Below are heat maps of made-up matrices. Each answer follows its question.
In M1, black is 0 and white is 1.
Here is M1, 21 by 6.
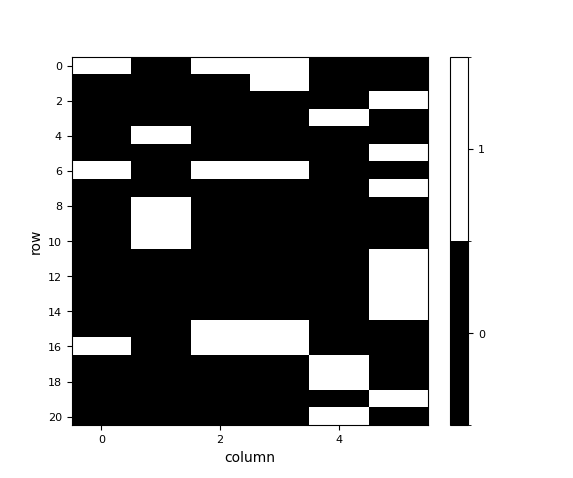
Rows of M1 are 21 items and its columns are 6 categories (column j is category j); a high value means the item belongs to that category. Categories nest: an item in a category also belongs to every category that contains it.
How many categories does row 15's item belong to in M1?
2
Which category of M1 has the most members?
5
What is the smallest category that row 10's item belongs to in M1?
1
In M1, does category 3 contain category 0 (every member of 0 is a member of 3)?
yes
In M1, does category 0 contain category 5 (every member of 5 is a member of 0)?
no
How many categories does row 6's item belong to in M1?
3
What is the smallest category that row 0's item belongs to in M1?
0
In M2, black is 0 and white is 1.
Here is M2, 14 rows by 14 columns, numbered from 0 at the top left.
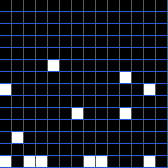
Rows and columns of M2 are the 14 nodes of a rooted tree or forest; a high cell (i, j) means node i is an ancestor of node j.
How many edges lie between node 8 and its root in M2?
1
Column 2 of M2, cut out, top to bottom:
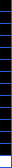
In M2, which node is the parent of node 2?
13
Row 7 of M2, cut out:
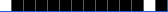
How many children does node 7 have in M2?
2
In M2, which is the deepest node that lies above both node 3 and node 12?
13
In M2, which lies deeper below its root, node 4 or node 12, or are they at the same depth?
node 12
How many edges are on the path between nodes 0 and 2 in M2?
3
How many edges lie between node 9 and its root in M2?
0
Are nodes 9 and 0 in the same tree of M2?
no
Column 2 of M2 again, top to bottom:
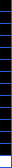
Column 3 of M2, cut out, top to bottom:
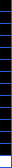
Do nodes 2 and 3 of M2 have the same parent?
yes
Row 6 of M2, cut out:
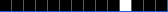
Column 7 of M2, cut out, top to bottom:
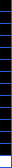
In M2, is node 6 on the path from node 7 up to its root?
no
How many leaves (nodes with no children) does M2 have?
8
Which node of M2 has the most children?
13
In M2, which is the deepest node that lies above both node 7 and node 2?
13
